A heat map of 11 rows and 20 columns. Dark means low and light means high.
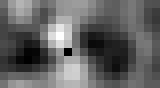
The centre is the roughest part. The texture is blotchy. One lone cell stands out, far lower than its neighbours. The top right is the smoothest part.
